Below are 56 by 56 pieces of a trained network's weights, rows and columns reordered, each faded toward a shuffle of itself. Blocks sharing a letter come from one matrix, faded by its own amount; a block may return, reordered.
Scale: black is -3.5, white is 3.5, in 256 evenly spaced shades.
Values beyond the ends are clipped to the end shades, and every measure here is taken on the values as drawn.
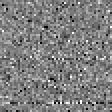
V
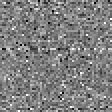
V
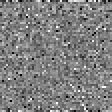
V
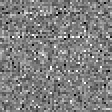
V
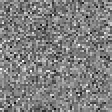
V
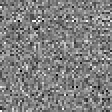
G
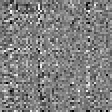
G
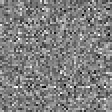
G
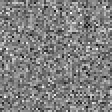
V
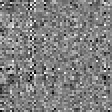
G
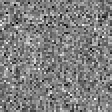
V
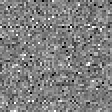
V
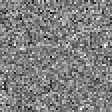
V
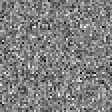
V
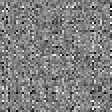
G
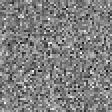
V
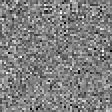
V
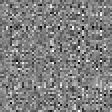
G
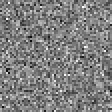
V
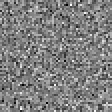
V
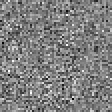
G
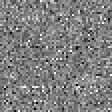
V
